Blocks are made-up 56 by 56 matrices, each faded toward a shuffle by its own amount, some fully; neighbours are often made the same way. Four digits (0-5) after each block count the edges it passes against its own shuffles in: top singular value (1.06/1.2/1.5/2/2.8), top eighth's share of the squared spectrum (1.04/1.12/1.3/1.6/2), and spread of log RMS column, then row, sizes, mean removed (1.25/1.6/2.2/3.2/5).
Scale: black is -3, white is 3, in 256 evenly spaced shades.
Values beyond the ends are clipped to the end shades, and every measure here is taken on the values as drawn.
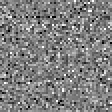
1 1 0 1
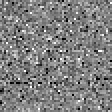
1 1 0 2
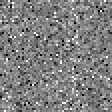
1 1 0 0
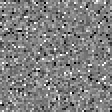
0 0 0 0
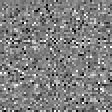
3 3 1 2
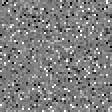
0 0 0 0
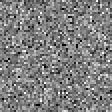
0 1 0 0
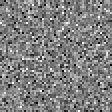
2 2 0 0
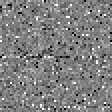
2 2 0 1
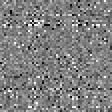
4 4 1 2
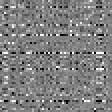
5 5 2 3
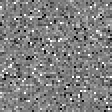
2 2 0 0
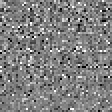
4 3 1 2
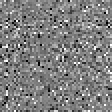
4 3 2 2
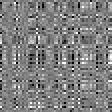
5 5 4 4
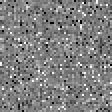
2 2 0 0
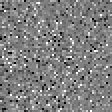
2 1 0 0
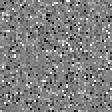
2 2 1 0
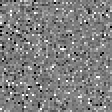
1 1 0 0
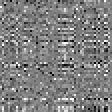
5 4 3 3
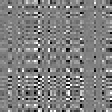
5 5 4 4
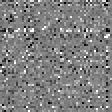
4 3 2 2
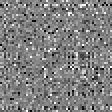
4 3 2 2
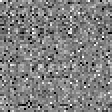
3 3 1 1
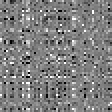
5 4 3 3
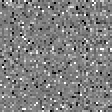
3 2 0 0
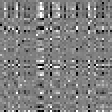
5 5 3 4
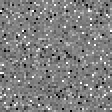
0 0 0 0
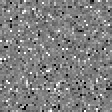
0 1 0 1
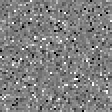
0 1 0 0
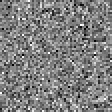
1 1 0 0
